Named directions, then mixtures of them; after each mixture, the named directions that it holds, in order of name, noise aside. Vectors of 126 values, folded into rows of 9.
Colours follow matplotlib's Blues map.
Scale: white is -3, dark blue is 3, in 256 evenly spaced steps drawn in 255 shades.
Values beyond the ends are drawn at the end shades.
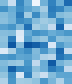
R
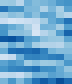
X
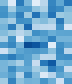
R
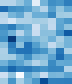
R, X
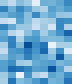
R, X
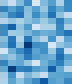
R, X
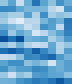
R, X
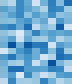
R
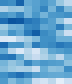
X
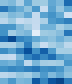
X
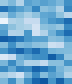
X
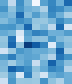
R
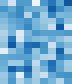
R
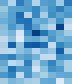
R, X
